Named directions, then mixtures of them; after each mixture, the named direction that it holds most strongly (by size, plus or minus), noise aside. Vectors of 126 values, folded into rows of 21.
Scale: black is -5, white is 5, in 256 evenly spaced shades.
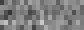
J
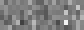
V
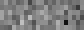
V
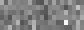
V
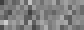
J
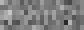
J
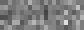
V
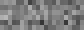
J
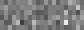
V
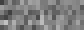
J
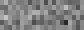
V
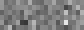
V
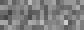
J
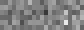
V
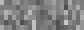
V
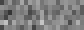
J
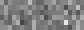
V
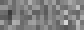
V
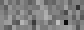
V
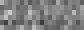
J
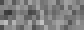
J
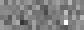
V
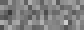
J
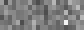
V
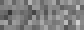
J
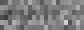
J
